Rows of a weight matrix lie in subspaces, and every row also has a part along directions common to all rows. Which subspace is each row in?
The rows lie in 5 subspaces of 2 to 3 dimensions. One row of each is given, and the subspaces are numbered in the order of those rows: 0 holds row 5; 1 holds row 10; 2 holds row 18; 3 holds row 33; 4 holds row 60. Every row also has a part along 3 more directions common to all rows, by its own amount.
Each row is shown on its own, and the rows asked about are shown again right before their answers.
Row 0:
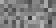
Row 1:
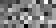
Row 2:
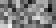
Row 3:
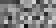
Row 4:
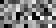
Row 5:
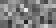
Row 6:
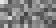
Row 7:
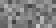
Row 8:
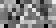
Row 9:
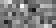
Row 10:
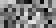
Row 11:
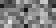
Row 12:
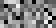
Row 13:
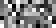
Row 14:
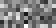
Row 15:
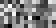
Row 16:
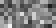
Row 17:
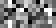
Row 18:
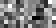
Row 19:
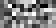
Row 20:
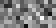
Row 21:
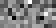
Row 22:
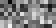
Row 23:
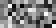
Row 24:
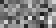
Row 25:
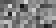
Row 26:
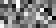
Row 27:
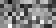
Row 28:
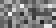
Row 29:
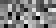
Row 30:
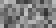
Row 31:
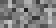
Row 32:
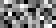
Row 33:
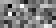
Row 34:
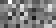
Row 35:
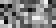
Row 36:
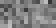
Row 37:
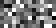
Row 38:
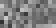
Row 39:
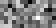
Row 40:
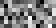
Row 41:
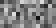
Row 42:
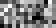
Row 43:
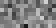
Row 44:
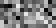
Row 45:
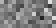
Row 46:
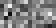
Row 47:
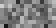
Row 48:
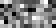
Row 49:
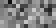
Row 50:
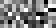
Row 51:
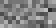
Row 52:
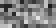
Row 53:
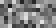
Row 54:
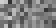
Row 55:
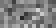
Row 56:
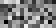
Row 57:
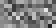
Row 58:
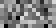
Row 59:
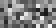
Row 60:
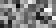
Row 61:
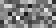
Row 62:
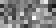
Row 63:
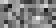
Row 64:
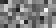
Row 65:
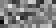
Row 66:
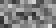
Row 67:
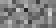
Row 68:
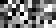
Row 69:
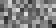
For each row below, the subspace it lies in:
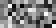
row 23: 4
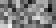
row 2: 4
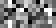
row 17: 0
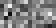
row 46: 3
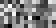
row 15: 0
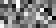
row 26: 4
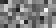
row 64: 0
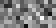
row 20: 3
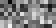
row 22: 4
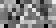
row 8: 1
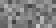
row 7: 2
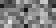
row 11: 1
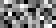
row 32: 3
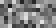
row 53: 2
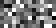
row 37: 1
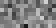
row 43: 3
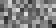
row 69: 3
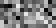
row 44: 4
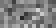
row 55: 2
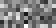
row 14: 3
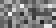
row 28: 1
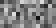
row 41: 2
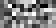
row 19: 4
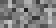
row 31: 0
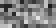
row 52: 2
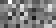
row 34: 0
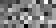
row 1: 4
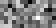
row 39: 4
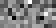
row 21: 4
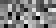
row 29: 1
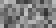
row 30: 1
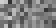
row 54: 0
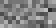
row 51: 1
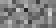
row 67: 0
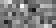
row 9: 3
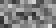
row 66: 2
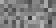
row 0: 1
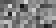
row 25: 3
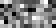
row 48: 3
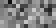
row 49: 0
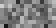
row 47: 1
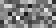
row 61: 2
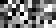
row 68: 0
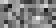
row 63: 0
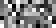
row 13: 4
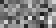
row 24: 1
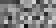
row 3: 4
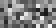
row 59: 2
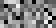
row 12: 4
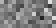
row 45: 2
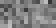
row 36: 0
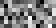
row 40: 2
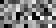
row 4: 2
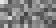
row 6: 0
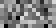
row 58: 1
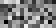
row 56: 4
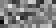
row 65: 2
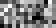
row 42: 1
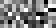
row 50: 1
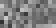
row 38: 3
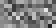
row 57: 4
